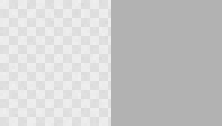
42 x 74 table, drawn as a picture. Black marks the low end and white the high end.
It is made of 1 by 2 panels. Panel 1,1: very high, checkered, faint in contrast. Panel 1,2: high, flat.
